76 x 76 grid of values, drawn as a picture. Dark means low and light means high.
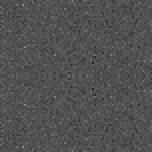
The top and bottom halves mirror each other. There is no overall slope. The distribution is heavy-tailed on both sides. On average the colour sits 30% of the way up the scale.
